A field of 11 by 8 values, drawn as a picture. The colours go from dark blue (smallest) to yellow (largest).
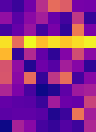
Calmest part: bottom left. Average level on the scale: 30%. Odd lines: row 4. Ninth with the lowest average: bottom middle.
